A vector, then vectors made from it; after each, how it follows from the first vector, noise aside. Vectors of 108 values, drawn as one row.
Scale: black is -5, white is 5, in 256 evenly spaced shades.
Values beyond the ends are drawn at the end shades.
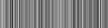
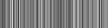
negated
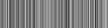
reversed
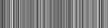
negated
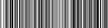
scaled up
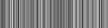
negated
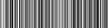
scaled up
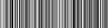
scaled up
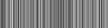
negated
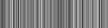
negated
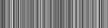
negated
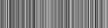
reversed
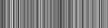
negated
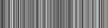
negated
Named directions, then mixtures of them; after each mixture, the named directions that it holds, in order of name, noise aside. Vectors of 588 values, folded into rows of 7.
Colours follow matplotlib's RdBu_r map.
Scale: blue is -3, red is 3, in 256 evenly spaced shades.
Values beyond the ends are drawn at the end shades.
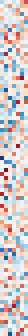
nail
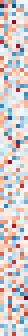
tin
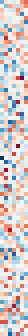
nail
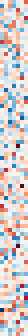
nail, tin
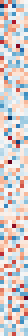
tin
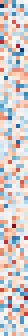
tin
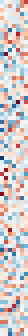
nail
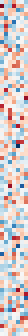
nail, tin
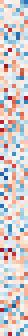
nail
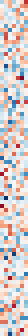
nail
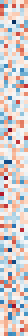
nail, tin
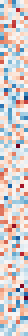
nail, tin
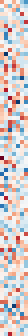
nail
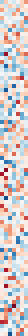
nail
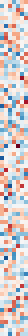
nail, tin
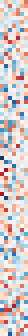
nail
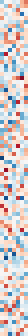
nail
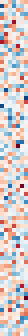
nail, tin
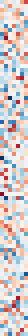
nail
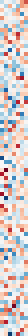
nail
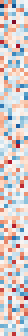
tin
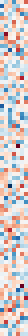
nail, tin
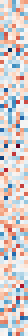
nail, tin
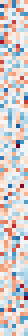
nail, tin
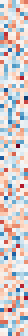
nail, tin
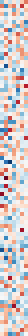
nail, tin
